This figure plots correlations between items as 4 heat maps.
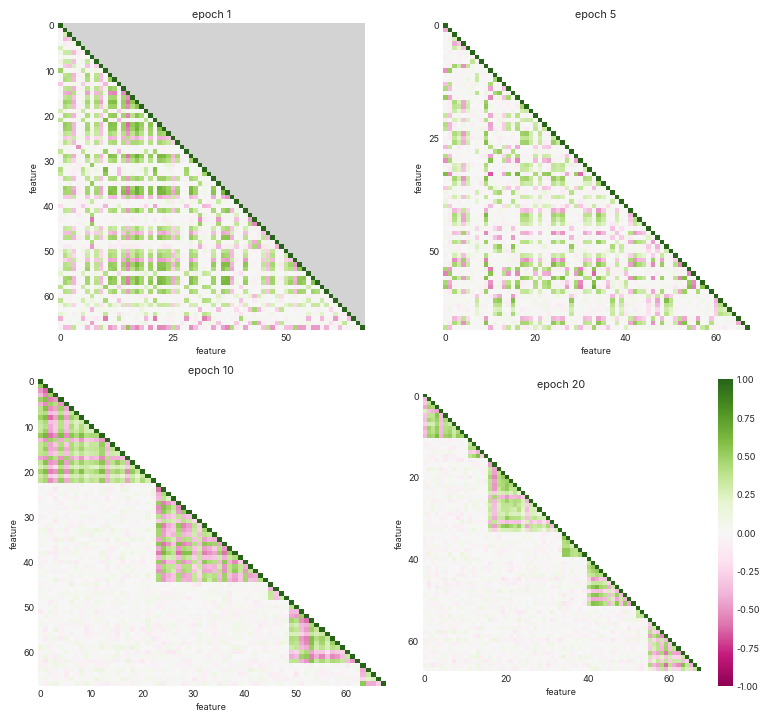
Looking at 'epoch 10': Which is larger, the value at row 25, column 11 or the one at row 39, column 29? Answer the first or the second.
the second
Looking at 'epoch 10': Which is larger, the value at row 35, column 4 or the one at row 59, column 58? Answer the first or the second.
the second
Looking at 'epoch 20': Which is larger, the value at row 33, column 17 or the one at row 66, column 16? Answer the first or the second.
the second
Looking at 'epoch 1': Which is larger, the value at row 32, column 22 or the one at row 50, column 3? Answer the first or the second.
the first
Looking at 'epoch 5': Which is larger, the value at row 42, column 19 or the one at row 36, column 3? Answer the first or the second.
the first
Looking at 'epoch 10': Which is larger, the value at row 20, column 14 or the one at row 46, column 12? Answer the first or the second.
the first
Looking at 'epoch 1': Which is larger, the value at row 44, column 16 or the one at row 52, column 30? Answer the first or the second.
the first
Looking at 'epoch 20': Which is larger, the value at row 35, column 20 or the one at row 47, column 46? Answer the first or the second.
the second
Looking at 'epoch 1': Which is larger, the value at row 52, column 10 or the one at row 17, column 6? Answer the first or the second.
the second
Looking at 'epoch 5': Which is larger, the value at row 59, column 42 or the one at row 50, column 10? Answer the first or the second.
the first
